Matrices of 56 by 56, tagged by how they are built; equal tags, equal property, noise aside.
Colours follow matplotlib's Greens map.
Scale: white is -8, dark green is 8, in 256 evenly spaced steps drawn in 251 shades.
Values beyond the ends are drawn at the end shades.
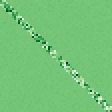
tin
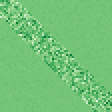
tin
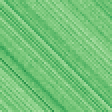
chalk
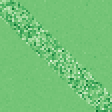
tin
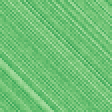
chalk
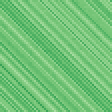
chalk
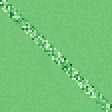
tin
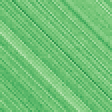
chalk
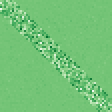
tin
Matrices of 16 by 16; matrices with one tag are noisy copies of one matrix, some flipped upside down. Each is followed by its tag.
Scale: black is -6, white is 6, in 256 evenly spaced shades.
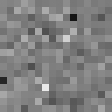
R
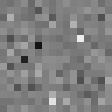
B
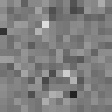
R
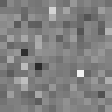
B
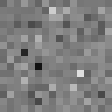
B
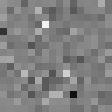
R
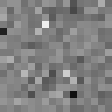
R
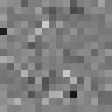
R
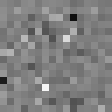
R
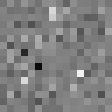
B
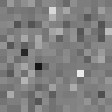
B
